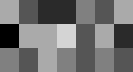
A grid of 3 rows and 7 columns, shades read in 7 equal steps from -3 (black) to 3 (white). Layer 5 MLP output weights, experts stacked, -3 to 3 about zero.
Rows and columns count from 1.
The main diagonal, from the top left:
1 1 1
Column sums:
-2 -1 0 0 -2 0 -2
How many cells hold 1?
6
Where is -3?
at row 2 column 1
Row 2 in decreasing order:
2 1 1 1 -1 -2 -3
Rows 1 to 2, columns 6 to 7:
-1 1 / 1 -2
